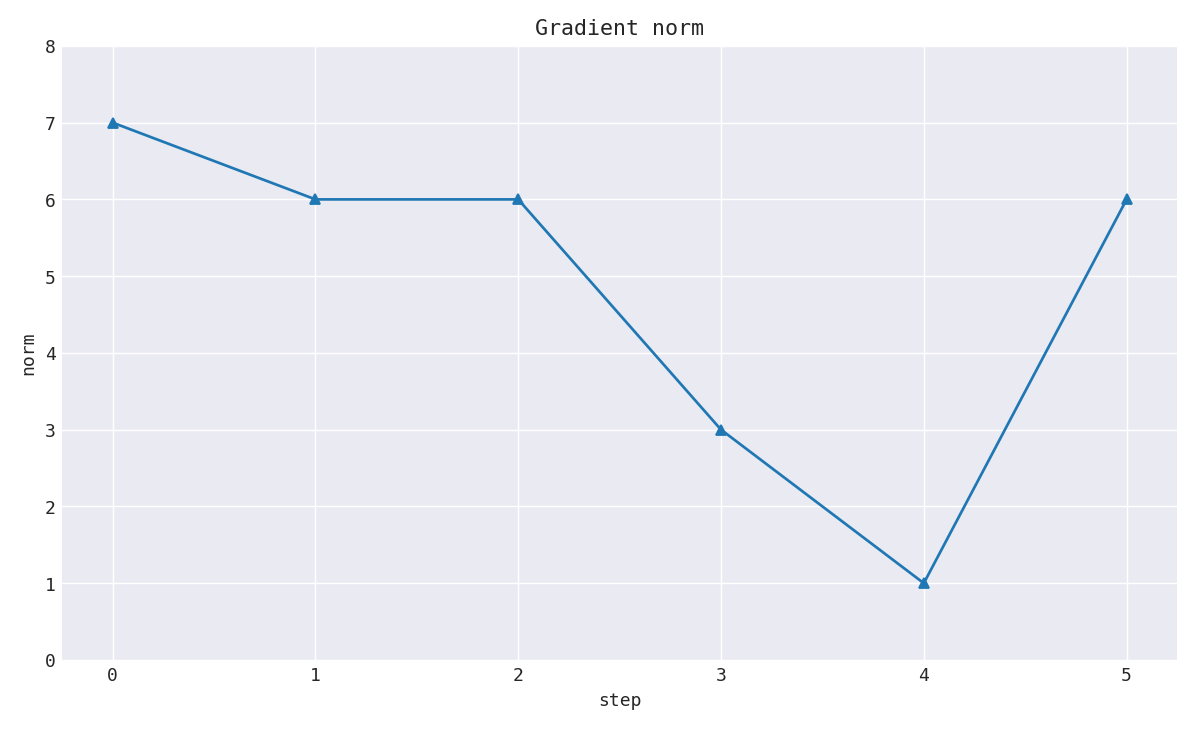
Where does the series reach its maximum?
0
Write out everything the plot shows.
Title: Gradient norm
x-axis: step, ticks 0 1 2 3 4 5
y-axis: norm, ticks 0 1 2 3 4 5 6 7 8
Values:
7 6 6 3 1 6
